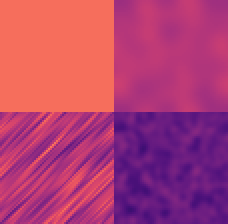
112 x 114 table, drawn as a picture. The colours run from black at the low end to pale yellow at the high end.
The table splits into 2 rows of 2 panels. Panel 1,1: high, flat. Panel 1,2: middling, smooth, faint in contrast. Panel 2,1: middling, slanting up to the right. Panel 2,2: low, blotchy, faint in contrast.
